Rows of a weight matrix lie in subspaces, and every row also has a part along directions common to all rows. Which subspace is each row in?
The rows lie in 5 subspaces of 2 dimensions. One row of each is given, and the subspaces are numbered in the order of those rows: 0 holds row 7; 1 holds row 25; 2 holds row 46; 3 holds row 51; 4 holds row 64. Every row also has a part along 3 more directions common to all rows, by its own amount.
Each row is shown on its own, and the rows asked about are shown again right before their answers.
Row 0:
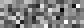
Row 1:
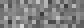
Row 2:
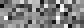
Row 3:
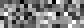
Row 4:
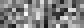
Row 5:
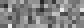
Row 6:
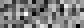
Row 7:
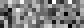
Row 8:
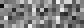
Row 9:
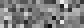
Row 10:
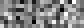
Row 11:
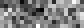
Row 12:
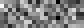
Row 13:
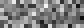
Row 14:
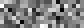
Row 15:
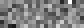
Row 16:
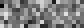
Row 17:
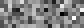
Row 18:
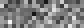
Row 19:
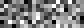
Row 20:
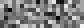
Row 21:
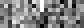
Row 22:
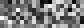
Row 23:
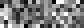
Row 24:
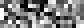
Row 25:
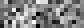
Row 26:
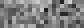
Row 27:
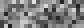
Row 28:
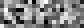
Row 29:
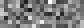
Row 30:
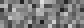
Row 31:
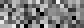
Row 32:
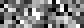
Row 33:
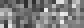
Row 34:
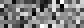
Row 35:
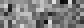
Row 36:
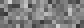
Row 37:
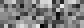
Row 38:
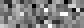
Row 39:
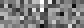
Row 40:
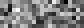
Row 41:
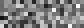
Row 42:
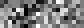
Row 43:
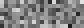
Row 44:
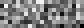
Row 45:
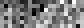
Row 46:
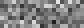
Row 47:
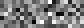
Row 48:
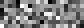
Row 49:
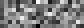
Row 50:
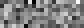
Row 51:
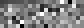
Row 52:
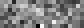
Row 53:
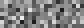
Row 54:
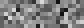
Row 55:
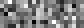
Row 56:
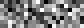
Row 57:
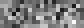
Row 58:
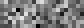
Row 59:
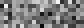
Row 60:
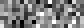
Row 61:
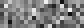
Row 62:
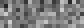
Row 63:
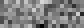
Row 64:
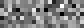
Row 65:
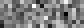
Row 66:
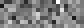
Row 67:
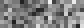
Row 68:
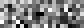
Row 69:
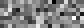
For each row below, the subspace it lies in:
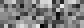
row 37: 2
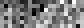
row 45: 2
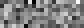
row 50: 0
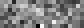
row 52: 2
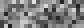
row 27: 2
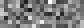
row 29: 1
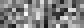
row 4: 3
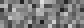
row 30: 4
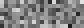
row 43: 0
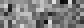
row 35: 4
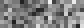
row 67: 2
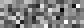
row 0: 3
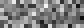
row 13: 2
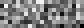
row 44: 2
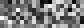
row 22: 0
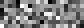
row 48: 1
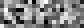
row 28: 0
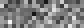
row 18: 0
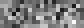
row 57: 3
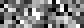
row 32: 3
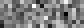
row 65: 4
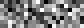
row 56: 0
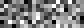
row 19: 3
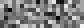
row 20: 1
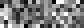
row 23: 0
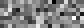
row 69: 4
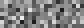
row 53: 3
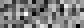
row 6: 2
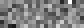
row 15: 3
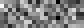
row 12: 2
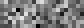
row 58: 1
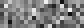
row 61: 0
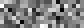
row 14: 3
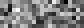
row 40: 4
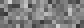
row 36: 1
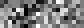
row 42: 1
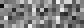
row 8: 4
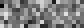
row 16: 0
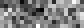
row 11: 2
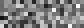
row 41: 2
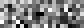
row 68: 3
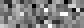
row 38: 4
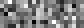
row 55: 1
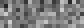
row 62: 4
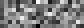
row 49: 1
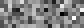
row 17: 4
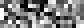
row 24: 1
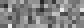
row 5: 4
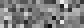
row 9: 0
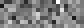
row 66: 3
